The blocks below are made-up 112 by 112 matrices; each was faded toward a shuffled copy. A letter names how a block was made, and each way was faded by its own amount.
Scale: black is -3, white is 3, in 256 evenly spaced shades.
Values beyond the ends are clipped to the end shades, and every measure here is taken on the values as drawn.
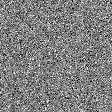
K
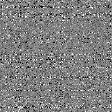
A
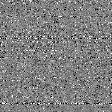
A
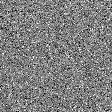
K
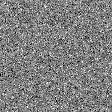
K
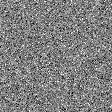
K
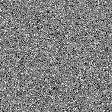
K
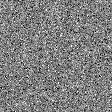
K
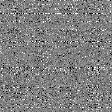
A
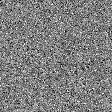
K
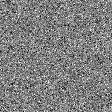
K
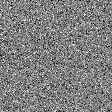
K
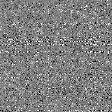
A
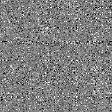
A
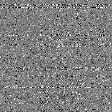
A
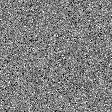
K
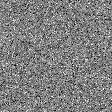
K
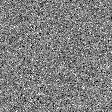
K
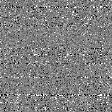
A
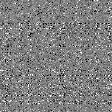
A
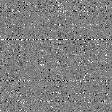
A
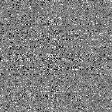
A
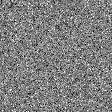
K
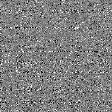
A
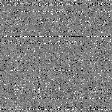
A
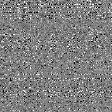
A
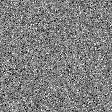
K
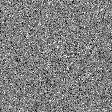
K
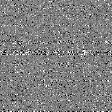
A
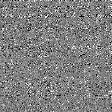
A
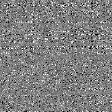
A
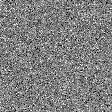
K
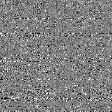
A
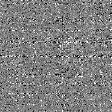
A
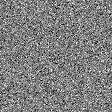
K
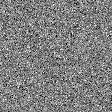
K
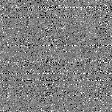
A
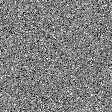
K
